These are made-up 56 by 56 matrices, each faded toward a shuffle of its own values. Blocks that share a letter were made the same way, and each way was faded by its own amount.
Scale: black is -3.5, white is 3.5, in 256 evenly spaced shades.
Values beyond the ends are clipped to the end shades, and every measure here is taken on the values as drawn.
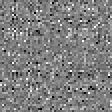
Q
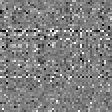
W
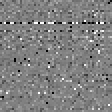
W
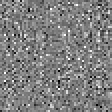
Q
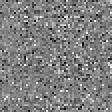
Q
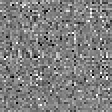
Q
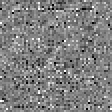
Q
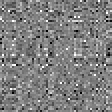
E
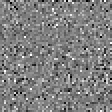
Q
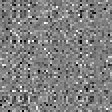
E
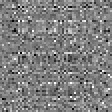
E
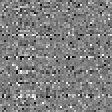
W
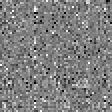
Q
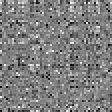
E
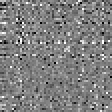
W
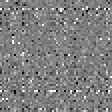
W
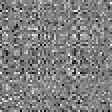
E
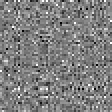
E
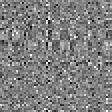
E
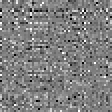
E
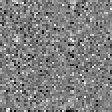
Q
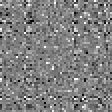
E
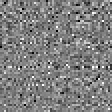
E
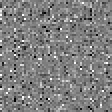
Q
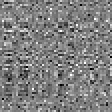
E
